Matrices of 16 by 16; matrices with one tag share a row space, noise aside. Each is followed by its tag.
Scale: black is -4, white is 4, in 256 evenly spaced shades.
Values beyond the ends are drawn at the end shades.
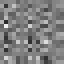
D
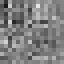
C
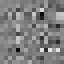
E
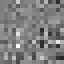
E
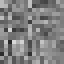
C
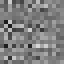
C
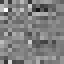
C
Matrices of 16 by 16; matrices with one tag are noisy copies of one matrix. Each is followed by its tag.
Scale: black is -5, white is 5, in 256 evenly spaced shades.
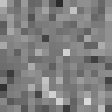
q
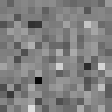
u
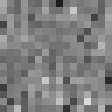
q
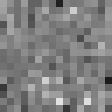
q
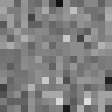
q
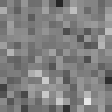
q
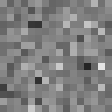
u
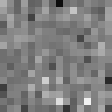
q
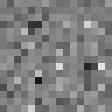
u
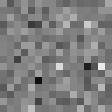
u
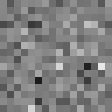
u
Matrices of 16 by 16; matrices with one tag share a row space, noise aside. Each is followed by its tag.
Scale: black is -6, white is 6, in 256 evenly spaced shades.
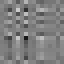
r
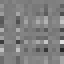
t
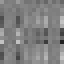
t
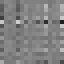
t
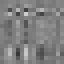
r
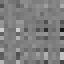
t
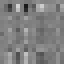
r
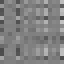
t
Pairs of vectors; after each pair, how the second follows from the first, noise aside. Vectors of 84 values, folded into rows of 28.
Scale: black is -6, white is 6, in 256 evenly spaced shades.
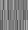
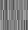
negated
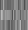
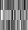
scaled up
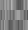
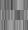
negated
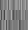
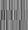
sign-scrambled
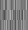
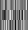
scaled up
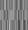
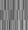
negated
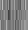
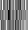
scaled up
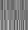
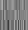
negated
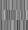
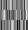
scaled up
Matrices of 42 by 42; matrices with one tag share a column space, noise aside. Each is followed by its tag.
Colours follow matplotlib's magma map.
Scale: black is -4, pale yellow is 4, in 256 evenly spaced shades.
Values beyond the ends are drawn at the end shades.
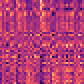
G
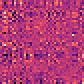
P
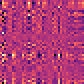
P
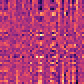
G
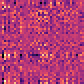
P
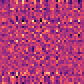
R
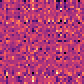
R
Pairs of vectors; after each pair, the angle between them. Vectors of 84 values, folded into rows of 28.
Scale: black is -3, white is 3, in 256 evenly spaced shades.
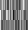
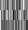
nearly parallel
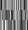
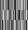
partly opposed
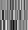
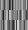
partly aligned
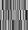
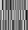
nearly parallel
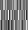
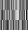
partly aligned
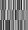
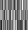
partly aligned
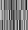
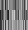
partly opposed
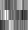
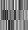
partly opposed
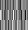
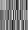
partly opposed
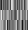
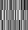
orthogonal
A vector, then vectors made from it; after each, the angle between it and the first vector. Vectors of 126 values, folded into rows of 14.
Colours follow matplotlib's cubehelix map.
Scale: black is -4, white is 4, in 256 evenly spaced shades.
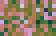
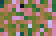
partly opposed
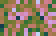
orthogonal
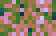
partly opposed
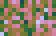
nearly opposite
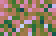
partly aligned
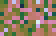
nearly opposite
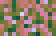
partly aligned
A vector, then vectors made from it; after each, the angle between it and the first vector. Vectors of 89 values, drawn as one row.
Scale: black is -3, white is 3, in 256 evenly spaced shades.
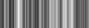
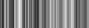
nearly parallel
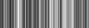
nearly parallel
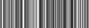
partly opposed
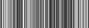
partly opposed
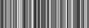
partly aligned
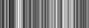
nearly parallel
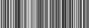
partly opposed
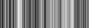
nearly parallel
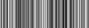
partly opposed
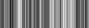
nearly parallel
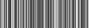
orthogonal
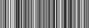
partly opposed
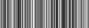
partly opposed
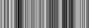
nearly opposite
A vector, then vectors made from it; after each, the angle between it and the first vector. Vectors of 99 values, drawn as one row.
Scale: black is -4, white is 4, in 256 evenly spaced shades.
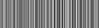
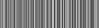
nearly parallel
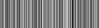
partly aligned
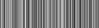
orthogonal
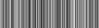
orthogonal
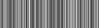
partly aligned
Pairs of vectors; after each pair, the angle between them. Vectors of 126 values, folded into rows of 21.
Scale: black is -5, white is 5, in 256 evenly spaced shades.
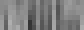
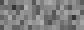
orthogonal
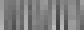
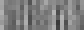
nearly parallel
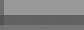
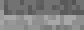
nearly opposite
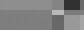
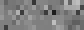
partly opposed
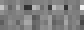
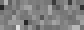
partly opposed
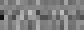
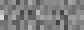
nearly opposite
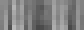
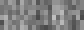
partly aligned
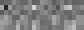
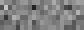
nearly opposite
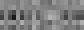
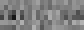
nearly parallel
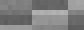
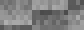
nearly opposite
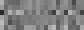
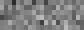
orthogonal
